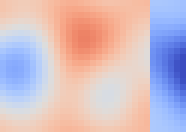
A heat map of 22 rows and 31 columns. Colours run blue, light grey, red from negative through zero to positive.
The middle right is the ninth with the lowest average. The ninth with the highest average is the top middle. The left part is higher, up to a seam about 80% of the way across. No regular stripes run through it. No lone cell stands out from its neighbours. On average the colour sits 50% of the way up the scale.
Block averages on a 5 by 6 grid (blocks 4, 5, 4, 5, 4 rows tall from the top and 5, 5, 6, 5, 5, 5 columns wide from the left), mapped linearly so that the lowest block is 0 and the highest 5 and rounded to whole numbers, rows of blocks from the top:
4 4 5 4 4 2 | 2 3 5 5 3 1 | 1 3 4 4 3 0 | 2 3 4 3 3 1 | 3 4 4 4 4 2
